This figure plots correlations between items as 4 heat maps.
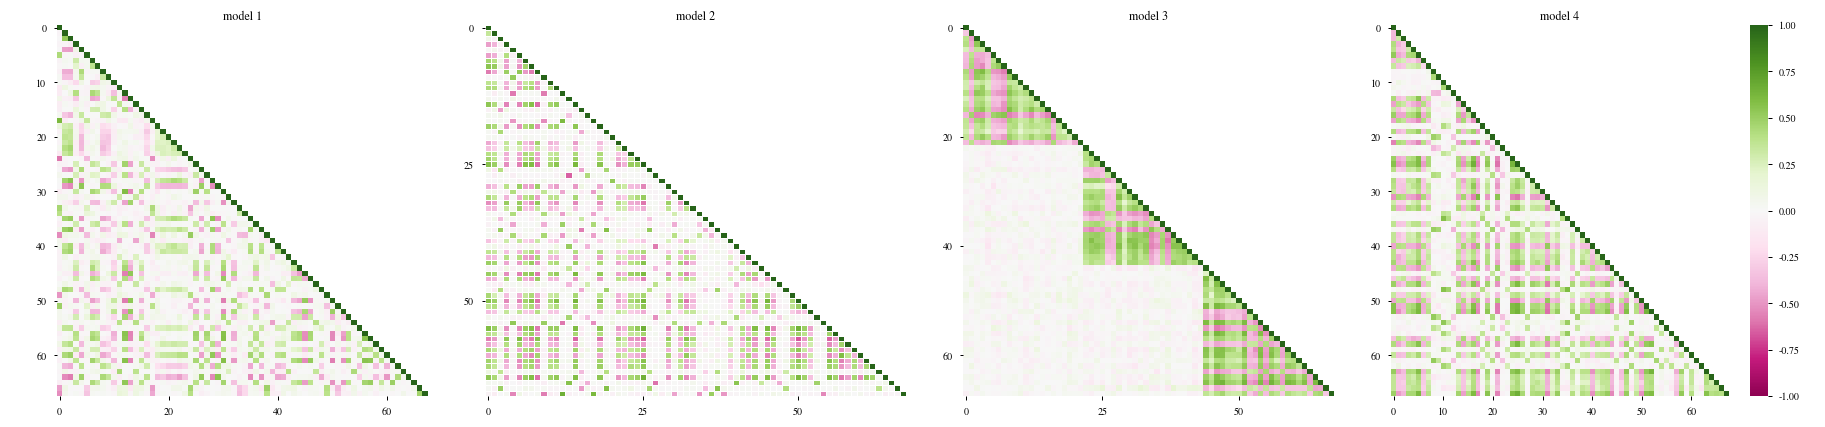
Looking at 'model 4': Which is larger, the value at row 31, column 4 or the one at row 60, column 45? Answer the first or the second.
the second
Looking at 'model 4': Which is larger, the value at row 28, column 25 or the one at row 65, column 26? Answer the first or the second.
the first
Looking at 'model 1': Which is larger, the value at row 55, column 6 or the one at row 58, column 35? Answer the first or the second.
the second
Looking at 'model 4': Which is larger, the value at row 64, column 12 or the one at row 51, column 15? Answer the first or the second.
the second
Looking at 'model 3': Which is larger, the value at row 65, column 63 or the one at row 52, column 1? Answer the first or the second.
the second
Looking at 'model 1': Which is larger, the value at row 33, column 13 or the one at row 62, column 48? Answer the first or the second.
the first
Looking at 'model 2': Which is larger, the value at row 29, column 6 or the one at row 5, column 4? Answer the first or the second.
the second
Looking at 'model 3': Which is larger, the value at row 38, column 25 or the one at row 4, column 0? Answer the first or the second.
the first
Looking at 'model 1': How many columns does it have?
68
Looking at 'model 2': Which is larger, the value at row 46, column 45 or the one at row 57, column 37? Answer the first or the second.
the second
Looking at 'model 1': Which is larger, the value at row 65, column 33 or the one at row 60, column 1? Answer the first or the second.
the second
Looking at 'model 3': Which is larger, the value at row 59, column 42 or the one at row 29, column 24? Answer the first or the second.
the second
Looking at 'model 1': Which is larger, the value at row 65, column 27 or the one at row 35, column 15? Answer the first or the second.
the first
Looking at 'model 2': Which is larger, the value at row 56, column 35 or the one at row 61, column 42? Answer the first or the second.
the first
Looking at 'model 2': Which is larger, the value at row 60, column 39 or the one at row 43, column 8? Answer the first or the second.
the first
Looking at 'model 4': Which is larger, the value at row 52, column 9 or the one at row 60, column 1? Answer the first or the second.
the first
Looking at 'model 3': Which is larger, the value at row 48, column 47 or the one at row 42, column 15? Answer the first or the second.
the first
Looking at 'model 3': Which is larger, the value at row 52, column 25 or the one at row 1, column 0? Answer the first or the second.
the first
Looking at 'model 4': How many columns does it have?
68
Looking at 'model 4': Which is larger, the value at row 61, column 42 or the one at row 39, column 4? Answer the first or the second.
the second
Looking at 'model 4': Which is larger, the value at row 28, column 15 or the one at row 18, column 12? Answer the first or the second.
the first
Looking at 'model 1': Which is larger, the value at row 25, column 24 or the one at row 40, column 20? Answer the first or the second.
the second
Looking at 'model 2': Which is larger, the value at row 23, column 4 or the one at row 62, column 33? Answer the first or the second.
the first
